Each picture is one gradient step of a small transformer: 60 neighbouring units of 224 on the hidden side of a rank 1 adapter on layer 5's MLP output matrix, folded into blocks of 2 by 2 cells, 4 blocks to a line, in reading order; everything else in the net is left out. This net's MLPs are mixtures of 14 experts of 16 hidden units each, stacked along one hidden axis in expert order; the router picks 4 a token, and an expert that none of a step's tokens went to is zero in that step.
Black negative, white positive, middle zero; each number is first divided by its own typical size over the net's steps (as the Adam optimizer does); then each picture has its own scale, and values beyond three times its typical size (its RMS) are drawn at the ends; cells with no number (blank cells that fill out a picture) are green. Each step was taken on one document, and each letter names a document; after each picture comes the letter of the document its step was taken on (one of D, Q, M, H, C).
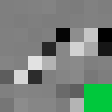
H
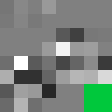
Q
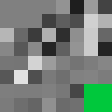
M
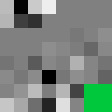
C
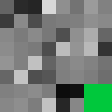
C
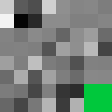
H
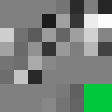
M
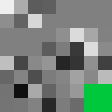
Q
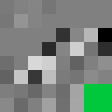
H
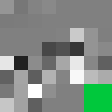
Q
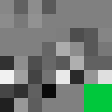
Q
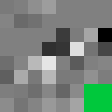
H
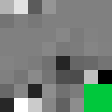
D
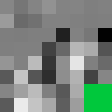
H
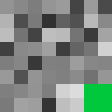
M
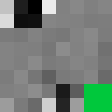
C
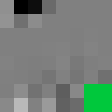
D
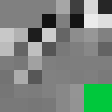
M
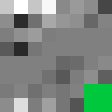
D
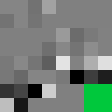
Q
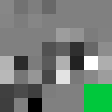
Q
